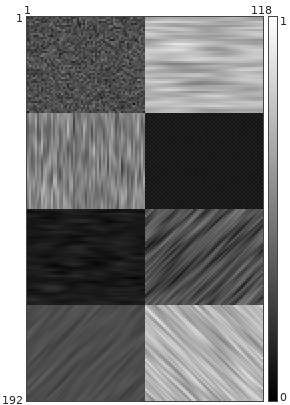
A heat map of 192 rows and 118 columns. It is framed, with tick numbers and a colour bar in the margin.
It is made of 4 by 2 panels. Panel 1,1: low, fine-grained. Panel 1,2: high, streaked across. Panel 2,1: middling, streaked downward. Panel 2,2: very low, checkered, faint in contrast. Panel 3,1: very low, streaked across, faint in contrast. Panel 3,2: low, slanting up to the right. Panel 4,1: low, slanting up to the right, faint in contrast. Panel 4,2: high, slanting down to the right.
